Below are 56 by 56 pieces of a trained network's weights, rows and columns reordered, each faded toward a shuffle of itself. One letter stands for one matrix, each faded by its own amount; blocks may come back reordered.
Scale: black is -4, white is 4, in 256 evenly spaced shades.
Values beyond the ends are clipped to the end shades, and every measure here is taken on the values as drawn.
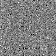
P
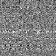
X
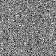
P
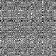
X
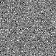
P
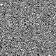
P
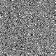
P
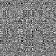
X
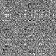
X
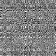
X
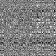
X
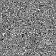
P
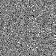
P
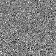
P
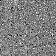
P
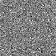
P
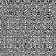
X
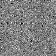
P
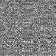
X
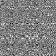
X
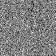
P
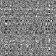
X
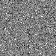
P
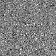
P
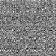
X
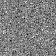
P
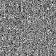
P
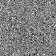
P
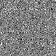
P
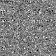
P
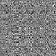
X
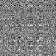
X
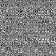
X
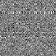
X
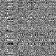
X
